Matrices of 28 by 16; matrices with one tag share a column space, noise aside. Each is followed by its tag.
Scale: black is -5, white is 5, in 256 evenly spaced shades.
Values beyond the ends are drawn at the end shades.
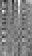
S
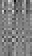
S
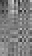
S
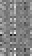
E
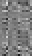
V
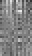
S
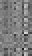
E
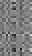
E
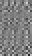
V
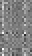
E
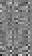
V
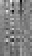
S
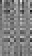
S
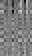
S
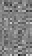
V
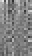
S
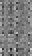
E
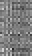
E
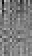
S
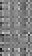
E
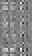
E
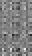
E
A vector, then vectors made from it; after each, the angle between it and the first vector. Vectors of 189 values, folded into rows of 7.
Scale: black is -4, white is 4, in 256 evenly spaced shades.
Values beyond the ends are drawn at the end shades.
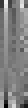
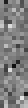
partly opposed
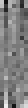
nearly opposite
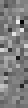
orthogonal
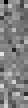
partly opposed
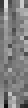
nearly parallel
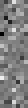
orthogonal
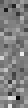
orthogonal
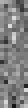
partly opposed
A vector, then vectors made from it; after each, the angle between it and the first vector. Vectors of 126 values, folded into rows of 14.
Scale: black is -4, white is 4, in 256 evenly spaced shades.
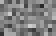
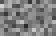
partly opposed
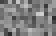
partly opposed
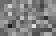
partly aligned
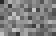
partly opposed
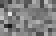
partly aligned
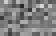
partly opposed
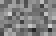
nearly parallel
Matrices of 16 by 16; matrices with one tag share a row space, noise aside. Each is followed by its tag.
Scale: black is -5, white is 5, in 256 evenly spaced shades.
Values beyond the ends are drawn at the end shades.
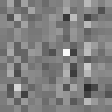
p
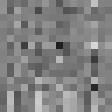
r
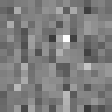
p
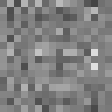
r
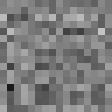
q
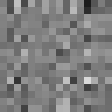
p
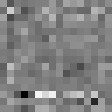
q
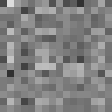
q
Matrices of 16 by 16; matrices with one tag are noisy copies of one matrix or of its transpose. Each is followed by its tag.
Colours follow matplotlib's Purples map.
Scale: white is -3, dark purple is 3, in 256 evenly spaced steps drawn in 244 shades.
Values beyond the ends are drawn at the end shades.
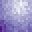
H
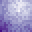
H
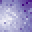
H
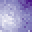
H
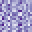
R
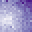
H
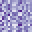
R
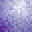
H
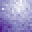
H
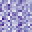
R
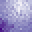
H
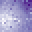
H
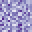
R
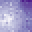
H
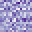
R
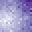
H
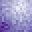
H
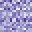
R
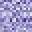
R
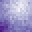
H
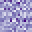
R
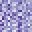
R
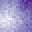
H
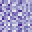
R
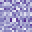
R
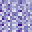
R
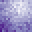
H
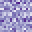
R
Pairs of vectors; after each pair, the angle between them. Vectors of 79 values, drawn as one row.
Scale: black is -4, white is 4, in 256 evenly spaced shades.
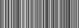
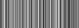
partly aligned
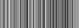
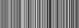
orthogonal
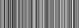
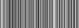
partly aligned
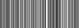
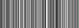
nearly parallel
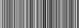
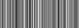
orthogonal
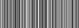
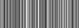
nearly parallel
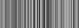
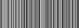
orthogonal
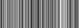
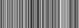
nearly parallel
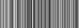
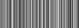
partly opposed
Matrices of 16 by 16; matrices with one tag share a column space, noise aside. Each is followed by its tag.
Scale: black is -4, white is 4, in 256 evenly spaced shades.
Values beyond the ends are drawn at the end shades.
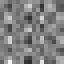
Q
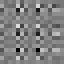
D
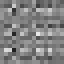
D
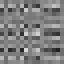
D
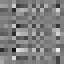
D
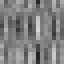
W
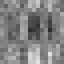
W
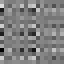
D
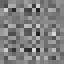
D
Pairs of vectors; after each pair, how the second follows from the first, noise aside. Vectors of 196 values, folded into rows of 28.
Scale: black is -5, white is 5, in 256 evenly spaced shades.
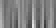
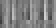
wrapped around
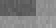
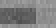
wrapped around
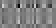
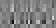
wrapped around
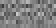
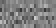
wrapped around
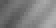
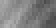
negated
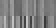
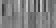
wrapped around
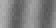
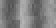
wrapped around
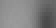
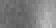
negated
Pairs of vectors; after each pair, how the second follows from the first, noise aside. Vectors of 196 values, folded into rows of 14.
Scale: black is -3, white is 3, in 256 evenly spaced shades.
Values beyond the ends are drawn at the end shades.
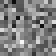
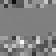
partly zeroed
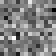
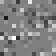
partly zeroed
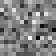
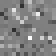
partly zeroed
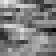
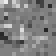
partly zeroed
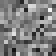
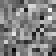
copied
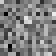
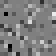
partly zeroed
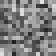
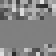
partly zeroed
